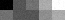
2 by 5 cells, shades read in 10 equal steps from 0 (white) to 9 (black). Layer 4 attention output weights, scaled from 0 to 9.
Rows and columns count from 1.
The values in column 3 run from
5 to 6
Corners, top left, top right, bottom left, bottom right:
9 0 5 3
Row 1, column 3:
5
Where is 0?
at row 1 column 5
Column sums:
14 12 11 7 3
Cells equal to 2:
0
